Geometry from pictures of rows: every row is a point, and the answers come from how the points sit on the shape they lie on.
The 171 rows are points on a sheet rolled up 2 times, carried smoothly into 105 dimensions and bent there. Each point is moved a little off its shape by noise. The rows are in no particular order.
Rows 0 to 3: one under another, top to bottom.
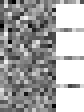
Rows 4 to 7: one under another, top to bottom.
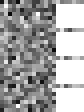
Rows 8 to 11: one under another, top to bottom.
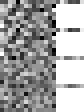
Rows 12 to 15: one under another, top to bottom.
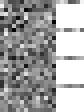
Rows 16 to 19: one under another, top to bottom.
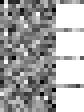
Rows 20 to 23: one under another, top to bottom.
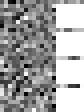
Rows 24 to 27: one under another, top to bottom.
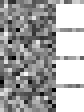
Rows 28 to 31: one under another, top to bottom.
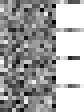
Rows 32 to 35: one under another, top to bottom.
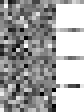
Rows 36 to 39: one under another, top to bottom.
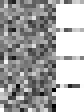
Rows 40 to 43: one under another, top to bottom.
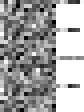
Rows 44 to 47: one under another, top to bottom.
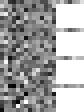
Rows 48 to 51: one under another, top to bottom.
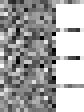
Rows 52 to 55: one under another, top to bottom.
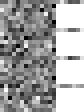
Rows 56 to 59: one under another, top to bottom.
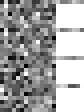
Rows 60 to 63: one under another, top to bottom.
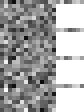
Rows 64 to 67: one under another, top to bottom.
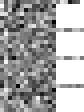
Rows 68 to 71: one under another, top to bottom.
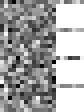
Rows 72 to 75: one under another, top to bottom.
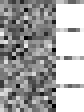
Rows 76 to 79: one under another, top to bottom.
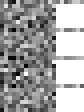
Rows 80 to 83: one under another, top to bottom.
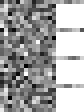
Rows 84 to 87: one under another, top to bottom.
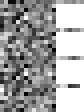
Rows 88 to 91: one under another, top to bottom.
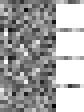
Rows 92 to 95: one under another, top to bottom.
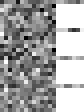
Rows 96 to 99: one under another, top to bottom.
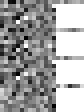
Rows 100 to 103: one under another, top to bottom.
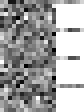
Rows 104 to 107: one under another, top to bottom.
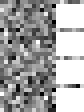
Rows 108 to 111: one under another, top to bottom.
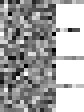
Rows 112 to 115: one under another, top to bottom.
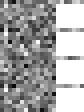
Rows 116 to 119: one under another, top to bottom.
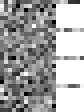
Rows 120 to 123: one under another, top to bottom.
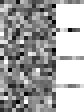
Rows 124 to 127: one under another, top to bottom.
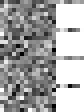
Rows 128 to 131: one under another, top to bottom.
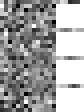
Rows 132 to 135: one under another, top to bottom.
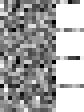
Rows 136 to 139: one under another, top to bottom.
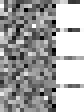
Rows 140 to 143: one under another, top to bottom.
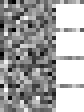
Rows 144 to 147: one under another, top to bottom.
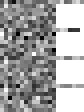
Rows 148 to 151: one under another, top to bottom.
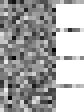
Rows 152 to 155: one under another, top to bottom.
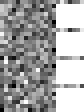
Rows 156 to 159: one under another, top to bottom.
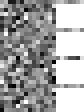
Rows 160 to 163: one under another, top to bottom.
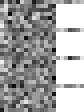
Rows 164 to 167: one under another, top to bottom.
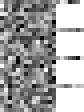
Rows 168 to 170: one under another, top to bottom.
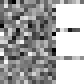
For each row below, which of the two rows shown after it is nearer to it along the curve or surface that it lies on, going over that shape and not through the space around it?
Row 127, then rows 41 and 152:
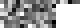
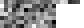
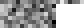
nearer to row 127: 41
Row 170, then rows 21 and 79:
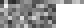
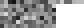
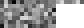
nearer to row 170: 79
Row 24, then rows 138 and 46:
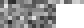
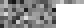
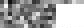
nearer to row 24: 138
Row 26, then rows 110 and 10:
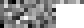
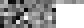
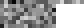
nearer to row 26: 110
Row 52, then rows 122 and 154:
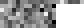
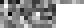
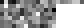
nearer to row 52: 122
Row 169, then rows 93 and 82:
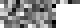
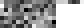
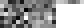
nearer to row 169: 93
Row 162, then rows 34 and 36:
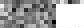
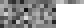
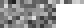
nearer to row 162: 34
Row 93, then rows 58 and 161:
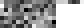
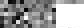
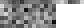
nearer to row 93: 58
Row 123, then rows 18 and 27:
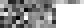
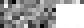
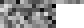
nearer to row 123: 18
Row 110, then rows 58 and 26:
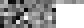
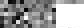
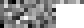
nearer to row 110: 58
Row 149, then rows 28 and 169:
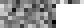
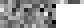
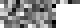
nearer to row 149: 28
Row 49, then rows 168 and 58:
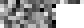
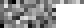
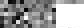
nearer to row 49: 58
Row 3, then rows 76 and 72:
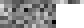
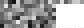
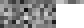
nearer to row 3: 72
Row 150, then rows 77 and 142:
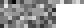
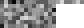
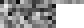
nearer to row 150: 77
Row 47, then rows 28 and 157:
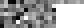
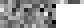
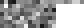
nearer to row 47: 157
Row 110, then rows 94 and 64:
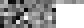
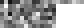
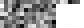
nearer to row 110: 64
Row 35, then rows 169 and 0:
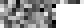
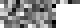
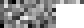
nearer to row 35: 169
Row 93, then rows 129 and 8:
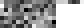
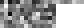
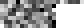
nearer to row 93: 8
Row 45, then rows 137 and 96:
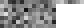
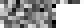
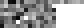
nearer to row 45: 96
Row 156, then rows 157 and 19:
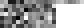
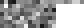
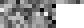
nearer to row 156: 157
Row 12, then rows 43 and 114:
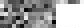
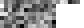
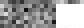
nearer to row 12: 43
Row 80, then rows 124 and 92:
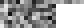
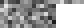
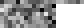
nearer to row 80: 92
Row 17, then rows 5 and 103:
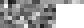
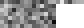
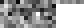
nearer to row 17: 103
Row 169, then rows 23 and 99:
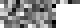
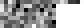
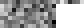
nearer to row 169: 23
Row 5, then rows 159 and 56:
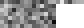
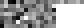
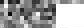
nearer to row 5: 56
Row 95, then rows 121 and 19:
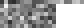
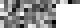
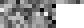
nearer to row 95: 19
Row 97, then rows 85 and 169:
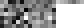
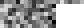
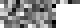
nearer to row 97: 169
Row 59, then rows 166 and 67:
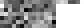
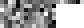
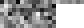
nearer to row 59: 166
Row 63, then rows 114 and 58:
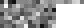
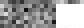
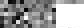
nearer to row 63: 58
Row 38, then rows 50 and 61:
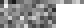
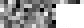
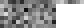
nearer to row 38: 61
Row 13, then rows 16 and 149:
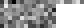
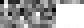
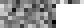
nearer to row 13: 149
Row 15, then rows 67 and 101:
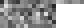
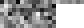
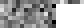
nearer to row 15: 101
